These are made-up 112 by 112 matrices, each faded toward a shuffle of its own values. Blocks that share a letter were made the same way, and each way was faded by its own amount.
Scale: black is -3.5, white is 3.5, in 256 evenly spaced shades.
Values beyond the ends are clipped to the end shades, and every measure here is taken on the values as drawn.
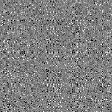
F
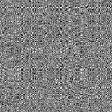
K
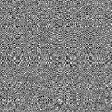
K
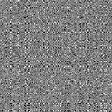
K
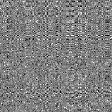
K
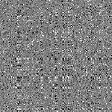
F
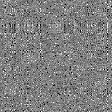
F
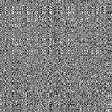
K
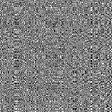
K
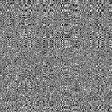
K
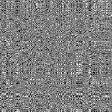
K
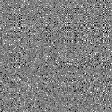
F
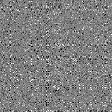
F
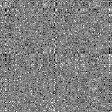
F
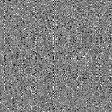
F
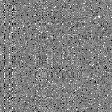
F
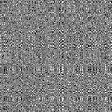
K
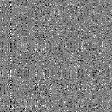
F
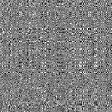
K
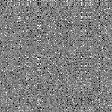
F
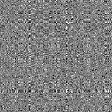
K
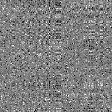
F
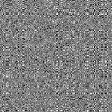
K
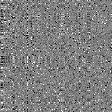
F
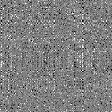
F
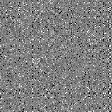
F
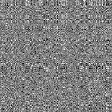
K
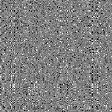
F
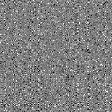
F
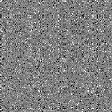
F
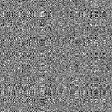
K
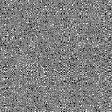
F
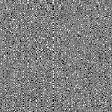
F
